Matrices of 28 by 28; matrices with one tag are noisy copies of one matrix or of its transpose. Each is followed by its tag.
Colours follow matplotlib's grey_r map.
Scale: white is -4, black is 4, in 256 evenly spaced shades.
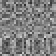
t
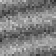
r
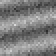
r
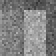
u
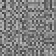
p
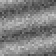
r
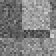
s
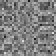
t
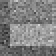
u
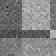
s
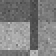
s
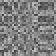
t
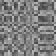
t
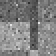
s
